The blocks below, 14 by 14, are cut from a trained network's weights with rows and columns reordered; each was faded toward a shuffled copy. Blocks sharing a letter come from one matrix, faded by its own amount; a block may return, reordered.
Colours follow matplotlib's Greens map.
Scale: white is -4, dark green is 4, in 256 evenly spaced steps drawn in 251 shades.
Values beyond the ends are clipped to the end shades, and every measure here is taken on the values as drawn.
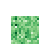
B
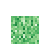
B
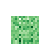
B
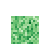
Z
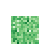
B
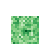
Z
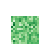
B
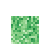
Z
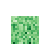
B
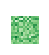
B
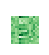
B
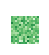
B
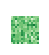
Z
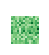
B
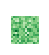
B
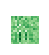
B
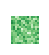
Z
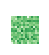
B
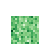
Z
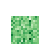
B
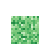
B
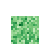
Z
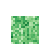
Z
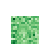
B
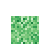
B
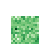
B
